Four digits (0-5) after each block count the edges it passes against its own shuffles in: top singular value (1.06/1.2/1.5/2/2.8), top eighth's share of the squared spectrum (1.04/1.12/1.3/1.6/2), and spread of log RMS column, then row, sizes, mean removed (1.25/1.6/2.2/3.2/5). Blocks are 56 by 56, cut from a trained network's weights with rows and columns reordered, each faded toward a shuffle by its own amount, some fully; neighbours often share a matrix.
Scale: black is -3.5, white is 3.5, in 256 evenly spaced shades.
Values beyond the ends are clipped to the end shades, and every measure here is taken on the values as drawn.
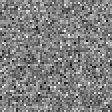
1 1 0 0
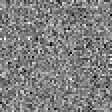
0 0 0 0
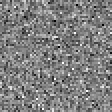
0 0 0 0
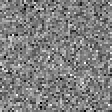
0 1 0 0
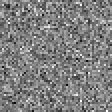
0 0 0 0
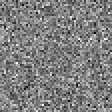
1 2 1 0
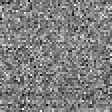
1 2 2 0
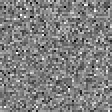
0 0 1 0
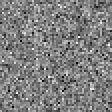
1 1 0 0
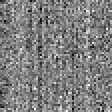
3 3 1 2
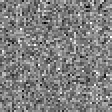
1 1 0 0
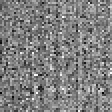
3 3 1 2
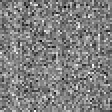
1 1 0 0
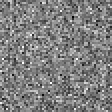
1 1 0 0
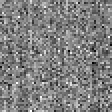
2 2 0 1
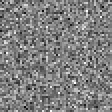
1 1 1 0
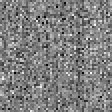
2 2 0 1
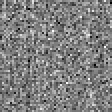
1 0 0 0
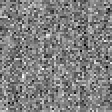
1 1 0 0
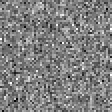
1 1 0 0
